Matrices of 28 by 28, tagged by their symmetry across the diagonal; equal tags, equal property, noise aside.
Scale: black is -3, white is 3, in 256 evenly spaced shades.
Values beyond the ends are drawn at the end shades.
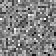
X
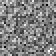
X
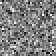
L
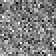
L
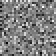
L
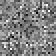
X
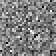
X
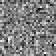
L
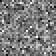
X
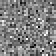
L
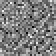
X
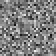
L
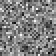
X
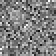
X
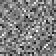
X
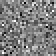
L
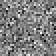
L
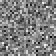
X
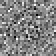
X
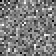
X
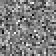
L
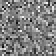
L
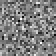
L
